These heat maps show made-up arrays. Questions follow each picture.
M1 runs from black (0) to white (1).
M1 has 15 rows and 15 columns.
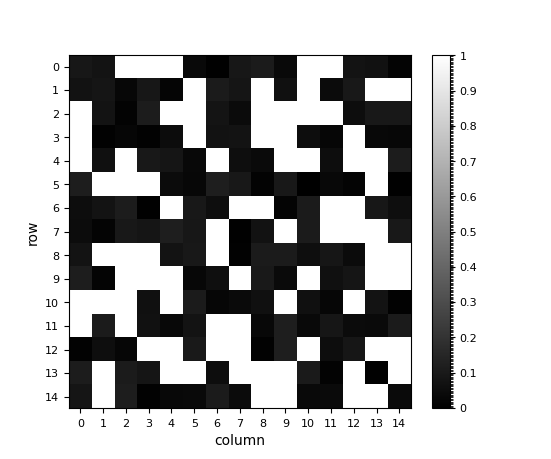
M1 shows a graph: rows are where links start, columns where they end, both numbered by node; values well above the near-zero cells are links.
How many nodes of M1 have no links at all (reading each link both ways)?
0
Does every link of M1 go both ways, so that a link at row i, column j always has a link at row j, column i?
yes
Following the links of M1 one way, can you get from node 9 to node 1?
yes
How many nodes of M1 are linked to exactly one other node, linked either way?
0
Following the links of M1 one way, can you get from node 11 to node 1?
yes
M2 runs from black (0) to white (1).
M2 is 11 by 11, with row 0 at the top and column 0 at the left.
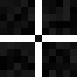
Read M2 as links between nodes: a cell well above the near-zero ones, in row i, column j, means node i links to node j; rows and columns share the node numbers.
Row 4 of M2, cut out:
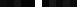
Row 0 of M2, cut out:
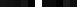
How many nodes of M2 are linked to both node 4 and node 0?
1
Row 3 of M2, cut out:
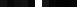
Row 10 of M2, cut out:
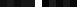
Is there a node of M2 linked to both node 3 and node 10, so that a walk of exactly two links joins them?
yes
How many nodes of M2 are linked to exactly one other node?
10
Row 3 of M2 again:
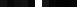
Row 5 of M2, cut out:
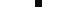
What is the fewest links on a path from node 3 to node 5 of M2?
1
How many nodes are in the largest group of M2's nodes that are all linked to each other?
2
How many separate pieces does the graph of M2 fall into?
1
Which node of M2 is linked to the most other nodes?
node 5
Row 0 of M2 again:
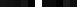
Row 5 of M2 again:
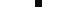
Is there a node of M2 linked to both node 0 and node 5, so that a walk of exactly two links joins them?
no
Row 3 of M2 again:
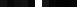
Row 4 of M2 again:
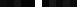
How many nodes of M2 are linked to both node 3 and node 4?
1
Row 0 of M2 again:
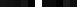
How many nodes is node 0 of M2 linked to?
1
